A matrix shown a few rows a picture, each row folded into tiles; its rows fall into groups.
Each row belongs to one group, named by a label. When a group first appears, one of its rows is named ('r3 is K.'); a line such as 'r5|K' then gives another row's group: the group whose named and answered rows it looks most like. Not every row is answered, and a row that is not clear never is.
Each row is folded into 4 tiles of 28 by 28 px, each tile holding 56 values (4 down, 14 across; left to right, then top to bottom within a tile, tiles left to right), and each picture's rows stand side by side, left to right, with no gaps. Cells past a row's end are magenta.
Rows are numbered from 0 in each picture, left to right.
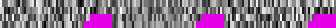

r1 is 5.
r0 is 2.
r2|2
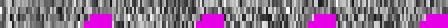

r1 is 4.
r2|2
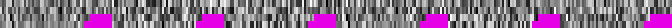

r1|4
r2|2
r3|5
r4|4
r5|2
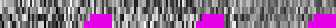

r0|2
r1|4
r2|5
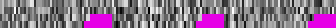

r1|2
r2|5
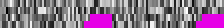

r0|2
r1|2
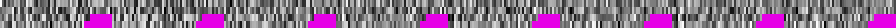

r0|4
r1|4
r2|4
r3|5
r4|5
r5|5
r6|5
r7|5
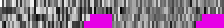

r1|5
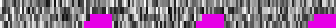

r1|2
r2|2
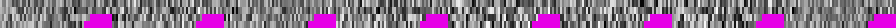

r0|4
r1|5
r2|5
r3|4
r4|2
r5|2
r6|4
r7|5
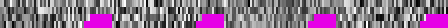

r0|2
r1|2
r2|4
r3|2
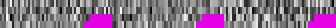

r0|5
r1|5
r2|4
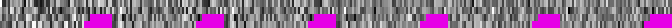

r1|5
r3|5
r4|4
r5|5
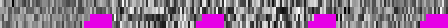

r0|4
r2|2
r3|5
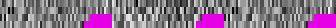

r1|4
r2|5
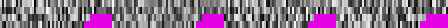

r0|2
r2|2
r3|4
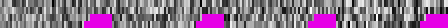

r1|2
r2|5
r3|2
